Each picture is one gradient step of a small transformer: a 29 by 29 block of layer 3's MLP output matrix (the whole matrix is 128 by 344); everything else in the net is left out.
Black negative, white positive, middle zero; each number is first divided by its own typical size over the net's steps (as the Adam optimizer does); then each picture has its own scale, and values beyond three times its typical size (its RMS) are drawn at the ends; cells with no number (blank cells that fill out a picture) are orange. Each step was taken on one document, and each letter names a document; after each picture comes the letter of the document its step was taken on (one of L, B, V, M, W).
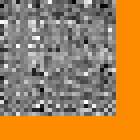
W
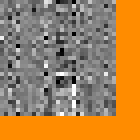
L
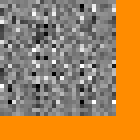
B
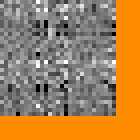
B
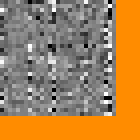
W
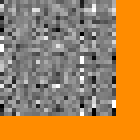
B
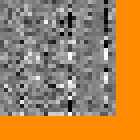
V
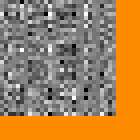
V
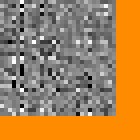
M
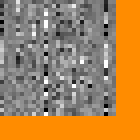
L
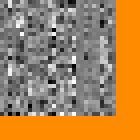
V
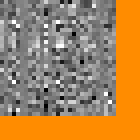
L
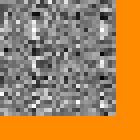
W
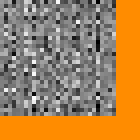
M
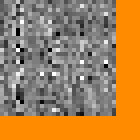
B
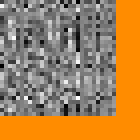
M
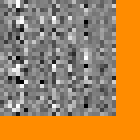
V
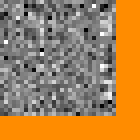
W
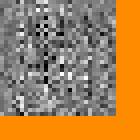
V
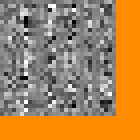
V
